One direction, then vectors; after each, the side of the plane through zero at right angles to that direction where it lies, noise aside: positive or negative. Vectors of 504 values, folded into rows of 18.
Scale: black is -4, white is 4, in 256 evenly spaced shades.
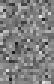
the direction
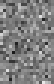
positive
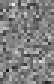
negative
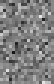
positive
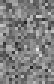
positive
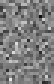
negative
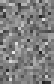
negative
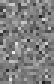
negative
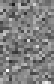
positive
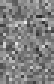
negative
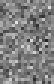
negative
